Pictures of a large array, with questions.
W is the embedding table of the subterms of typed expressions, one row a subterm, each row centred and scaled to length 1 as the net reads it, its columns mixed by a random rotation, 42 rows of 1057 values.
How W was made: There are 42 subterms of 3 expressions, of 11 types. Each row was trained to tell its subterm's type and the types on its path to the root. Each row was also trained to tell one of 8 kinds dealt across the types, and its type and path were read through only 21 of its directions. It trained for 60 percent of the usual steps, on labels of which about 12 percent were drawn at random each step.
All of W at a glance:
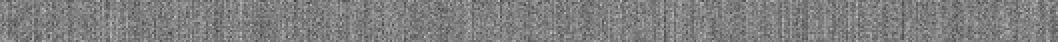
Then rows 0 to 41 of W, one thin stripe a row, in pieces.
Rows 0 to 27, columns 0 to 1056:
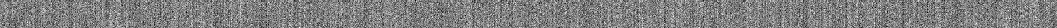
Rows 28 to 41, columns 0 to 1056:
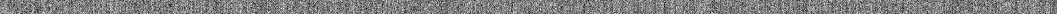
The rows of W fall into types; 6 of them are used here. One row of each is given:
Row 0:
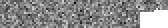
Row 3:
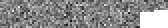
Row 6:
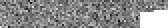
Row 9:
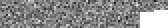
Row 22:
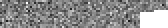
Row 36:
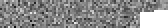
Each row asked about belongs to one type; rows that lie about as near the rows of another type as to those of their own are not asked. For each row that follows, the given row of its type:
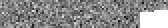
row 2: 9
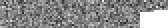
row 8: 6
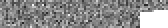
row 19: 0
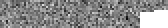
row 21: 22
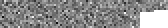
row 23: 36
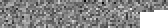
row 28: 22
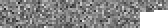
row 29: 3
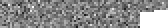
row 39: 6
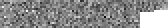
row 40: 6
